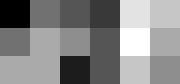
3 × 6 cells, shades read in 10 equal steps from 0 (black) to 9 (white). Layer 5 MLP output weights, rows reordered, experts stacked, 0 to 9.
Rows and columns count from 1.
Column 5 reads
8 9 7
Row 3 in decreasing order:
7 6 6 5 3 1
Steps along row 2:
up down down up down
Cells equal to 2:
1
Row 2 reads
4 6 5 3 9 6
